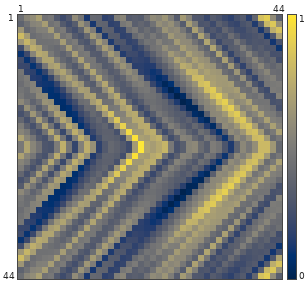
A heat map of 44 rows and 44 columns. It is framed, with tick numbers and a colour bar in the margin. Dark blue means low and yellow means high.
No single row or column stands out from its neighbours. It is mirror symmetric from top to bottom. No overall slope runs across the table.
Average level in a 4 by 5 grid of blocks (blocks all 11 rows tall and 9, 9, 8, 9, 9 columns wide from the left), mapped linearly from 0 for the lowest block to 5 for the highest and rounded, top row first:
21040 / 12215 / 12215 / 21040
